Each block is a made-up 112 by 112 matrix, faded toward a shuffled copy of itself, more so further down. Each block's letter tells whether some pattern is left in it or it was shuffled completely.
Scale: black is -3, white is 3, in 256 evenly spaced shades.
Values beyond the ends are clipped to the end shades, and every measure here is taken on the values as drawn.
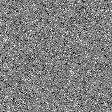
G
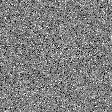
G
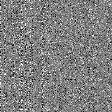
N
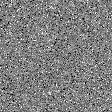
G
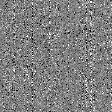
N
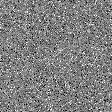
G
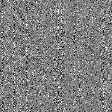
N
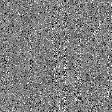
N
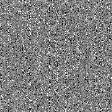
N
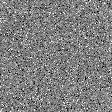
G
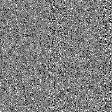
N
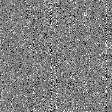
N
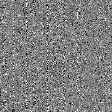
N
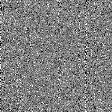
N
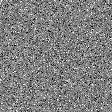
G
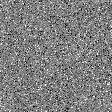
G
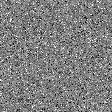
G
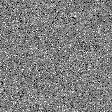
G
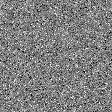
G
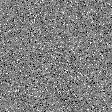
G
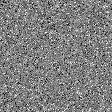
G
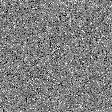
G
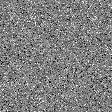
G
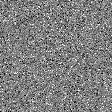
G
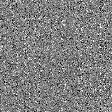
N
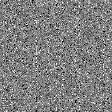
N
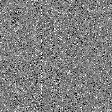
N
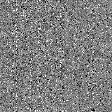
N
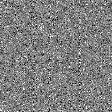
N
